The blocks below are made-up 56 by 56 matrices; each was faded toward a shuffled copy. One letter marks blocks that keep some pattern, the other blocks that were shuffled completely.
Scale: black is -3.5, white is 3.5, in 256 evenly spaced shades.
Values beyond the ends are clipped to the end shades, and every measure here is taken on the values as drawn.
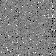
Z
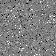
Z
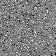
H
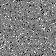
H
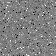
H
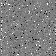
Z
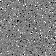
H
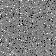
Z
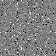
Z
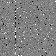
Z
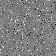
H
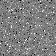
H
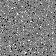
H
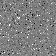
H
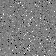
H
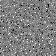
H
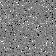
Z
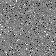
H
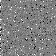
Z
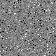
H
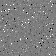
H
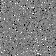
H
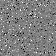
H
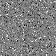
H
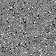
H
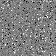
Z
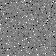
H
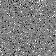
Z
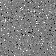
H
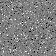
H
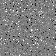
Z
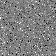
H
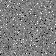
H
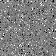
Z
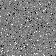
H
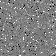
H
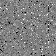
Z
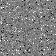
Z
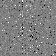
Z
